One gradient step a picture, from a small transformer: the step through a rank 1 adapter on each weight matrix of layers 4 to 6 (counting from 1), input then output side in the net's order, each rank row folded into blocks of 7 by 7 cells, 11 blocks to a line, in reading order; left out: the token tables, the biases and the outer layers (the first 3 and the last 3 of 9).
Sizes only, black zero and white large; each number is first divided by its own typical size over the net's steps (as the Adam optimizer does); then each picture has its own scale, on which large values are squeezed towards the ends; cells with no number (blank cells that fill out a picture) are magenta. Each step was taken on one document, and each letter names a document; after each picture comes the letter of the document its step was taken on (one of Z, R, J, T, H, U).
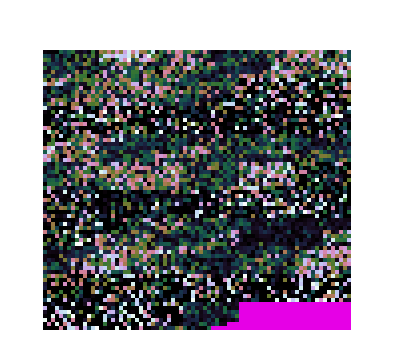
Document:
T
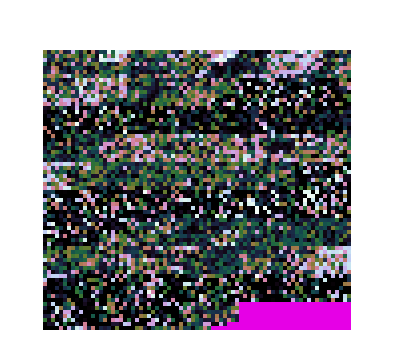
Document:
T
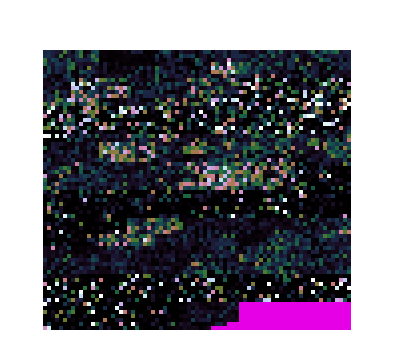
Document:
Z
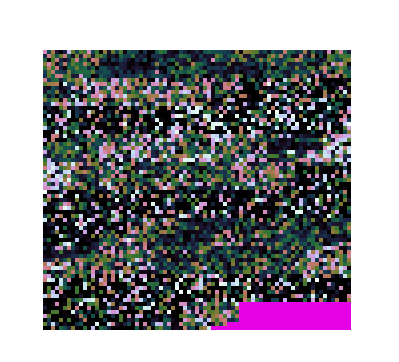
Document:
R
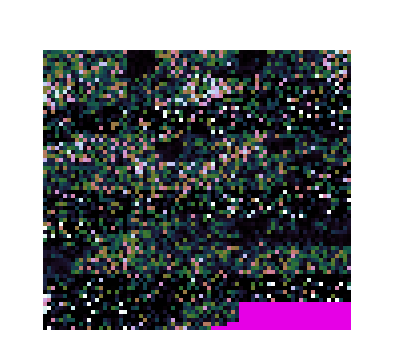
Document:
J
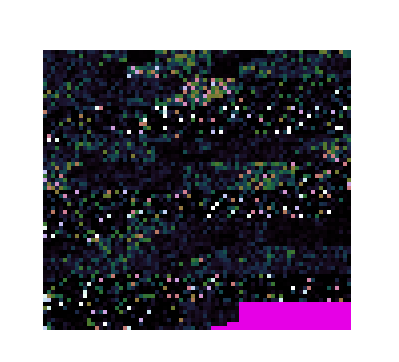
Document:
J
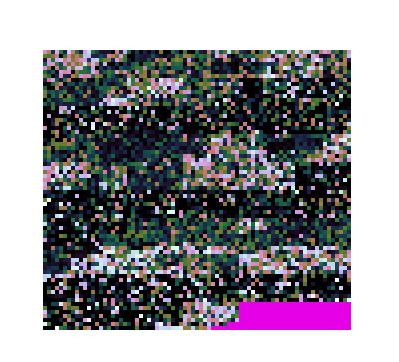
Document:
R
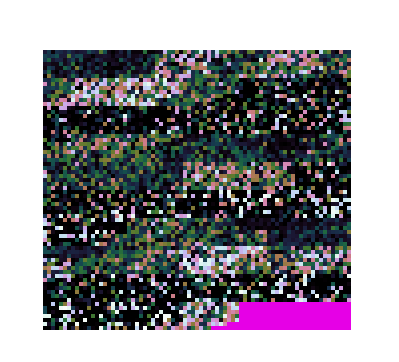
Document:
R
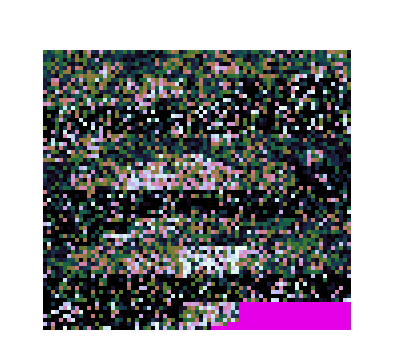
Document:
R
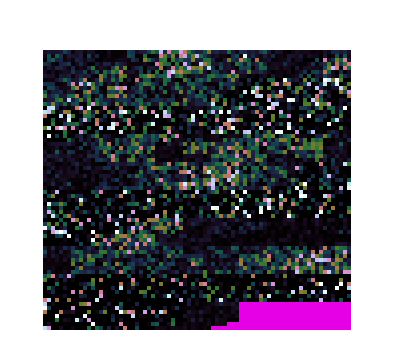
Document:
Z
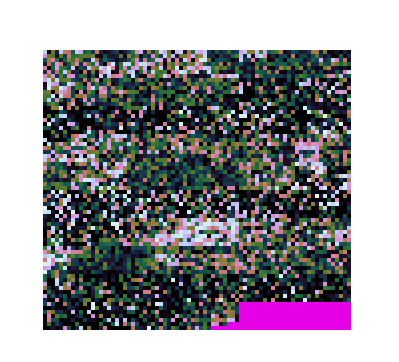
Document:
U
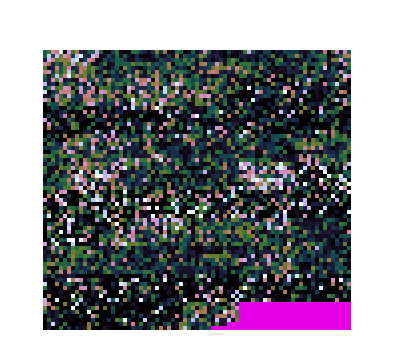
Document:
U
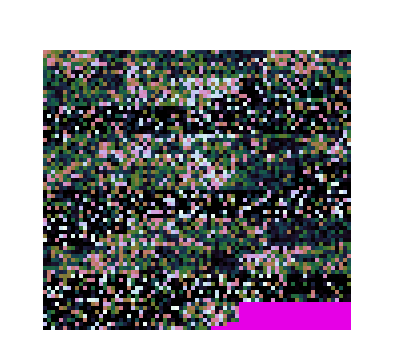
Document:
R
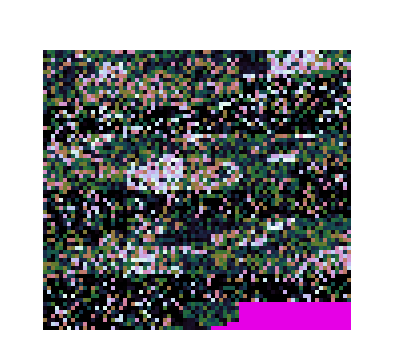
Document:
T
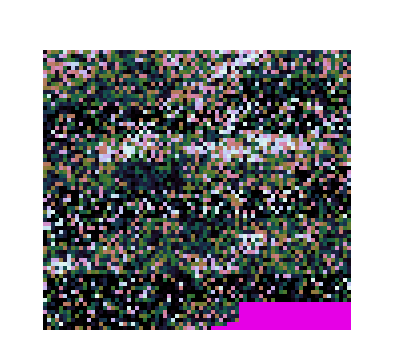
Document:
U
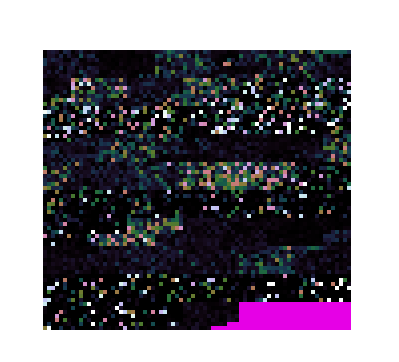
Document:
Z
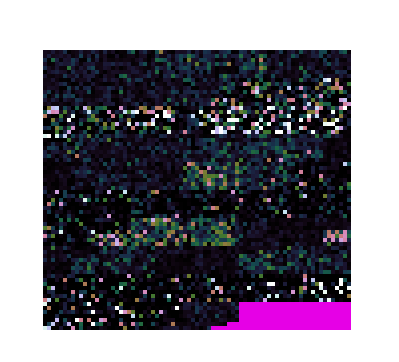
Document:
Z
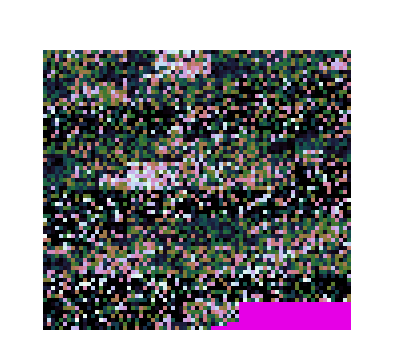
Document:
R
